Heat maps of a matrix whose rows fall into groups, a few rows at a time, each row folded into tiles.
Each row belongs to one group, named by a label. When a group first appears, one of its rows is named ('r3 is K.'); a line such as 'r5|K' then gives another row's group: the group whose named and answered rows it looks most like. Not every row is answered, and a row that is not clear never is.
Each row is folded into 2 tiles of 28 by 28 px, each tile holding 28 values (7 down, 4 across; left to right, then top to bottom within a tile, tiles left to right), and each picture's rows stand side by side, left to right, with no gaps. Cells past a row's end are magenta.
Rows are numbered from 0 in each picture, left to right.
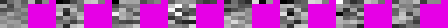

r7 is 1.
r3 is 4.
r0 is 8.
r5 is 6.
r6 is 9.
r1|6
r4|8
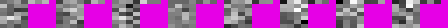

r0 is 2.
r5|4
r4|1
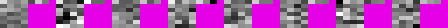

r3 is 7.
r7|2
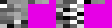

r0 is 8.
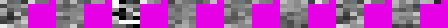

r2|9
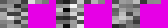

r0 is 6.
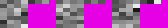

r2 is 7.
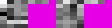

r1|2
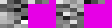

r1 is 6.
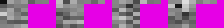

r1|9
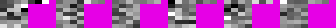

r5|9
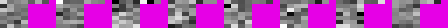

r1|9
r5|7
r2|8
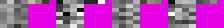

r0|2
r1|7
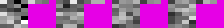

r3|4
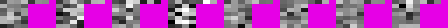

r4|2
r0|1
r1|4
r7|8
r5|7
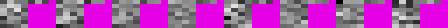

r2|1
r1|1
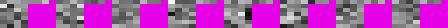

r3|9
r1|4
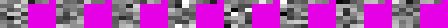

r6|6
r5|9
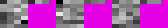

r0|4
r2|1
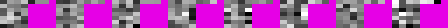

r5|2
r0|1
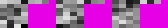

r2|8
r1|1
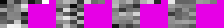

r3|9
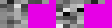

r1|7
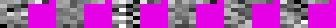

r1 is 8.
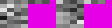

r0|4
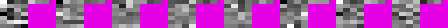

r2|8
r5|2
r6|9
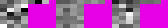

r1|6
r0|7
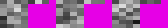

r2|4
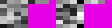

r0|1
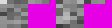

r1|1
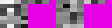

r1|8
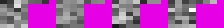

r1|1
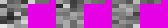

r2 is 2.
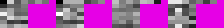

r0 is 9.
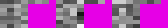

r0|6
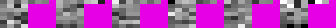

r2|9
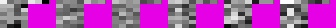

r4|1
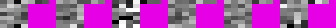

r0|2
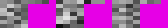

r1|1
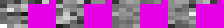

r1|1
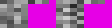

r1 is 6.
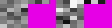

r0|7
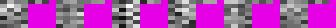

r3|4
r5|4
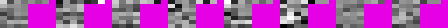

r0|9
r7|1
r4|9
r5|1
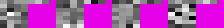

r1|8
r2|2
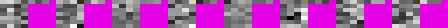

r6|4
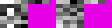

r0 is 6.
